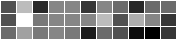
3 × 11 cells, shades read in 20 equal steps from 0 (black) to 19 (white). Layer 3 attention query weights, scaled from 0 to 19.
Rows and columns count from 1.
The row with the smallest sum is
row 3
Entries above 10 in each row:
1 3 1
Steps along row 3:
up down up down down up down down down up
